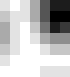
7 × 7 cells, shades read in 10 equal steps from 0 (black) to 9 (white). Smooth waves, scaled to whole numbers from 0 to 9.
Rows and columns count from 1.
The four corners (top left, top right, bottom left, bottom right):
8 1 9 8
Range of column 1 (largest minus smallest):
3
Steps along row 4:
up up down down down same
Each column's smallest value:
6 8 8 6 3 0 0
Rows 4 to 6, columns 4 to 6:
8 6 5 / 9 8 7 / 9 9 9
